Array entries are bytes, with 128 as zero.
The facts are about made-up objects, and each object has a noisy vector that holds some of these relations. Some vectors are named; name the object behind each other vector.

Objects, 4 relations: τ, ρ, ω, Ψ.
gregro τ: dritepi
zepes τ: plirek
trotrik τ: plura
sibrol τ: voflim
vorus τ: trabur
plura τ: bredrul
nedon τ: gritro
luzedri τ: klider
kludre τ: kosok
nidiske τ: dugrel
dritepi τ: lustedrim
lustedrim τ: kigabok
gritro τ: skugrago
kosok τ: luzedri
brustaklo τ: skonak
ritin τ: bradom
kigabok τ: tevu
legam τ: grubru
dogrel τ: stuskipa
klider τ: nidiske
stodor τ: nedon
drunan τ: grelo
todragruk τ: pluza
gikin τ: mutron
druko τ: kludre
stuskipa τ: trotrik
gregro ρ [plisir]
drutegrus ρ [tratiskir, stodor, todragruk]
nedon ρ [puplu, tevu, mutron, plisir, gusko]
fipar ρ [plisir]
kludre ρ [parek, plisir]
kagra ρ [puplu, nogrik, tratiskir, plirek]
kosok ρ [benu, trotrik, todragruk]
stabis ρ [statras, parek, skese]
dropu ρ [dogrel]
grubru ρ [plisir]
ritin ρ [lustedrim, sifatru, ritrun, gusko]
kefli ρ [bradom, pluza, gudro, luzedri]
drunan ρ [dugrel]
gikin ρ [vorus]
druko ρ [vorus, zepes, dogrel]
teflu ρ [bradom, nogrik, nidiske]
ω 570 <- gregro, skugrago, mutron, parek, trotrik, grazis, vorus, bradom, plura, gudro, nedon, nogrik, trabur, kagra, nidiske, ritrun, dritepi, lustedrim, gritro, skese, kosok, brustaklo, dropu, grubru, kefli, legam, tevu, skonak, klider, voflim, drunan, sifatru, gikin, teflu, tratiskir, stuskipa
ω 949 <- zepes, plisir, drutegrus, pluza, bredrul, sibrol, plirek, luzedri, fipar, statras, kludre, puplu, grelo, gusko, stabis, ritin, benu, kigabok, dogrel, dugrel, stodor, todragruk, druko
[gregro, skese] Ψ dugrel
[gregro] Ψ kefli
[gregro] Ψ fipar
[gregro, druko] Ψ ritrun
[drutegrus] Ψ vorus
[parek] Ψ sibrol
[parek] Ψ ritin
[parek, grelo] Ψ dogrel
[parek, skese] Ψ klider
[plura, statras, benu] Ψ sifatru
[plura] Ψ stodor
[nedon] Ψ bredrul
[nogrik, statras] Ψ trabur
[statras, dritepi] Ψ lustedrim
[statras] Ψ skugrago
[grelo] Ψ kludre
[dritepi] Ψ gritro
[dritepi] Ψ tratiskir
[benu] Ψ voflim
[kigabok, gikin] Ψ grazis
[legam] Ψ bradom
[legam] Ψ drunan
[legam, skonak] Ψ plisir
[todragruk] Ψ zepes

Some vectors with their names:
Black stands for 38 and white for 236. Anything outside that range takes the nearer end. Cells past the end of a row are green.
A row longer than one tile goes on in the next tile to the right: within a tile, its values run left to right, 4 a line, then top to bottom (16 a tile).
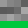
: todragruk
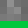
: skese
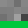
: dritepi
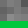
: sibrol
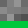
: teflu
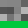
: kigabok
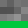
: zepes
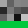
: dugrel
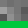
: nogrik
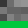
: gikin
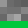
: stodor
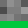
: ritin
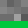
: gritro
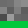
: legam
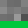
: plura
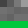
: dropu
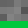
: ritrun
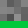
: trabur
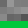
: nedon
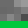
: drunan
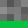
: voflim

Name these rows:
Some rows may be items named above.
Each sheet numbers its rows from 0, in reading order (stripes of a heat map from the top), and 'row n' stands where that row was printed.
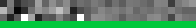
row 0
druko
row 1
grubru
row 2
kosok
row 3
sibrol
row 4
mutron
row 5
grazis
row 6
gikin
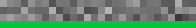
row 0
todragruk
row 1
drutegrus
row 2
plisir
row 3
kigabok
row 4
drunan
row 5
stabis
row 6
fipar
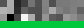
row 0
kludre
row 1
bredrul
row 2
brustaklo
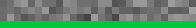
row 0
drunan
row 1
parek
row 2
kefli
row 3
legam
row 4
vorus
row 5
statras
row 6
todragruk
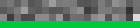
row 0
plisir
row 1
vorus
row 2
grelo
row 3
dogrel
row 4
luzedri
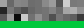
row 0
dugrel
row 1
drunan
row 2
gregro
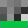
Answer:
klider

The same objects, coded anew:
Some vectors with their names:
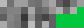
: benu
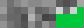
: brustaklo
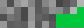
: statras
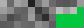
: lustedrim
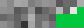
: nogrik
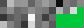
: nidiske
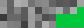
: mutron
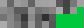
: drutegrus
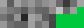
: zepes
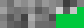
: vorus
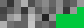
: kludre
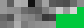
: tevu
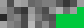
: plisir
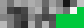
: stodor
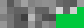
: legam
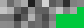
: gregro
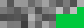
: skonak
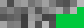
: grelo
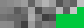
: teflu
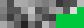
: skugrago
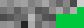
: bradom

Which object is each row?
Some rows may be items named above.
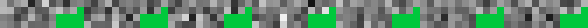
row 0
gregro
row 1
kludre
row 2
druko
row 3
nidiske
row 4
todragruk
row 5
zepes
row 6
ritin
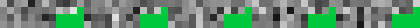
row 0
kigabok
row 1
klider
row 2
kosok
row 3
dogrel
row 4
bredrul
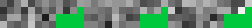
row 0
kludre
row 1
gudro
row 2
nedon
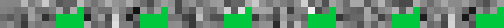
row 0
kefli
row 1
luzedri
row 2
drunan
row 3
trotrik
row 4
grubru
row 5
luzedri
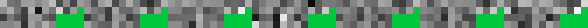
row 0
stuskipa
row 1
fipar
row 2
nogrik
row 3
dugrel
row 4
stabis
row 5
sibrol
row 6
nedon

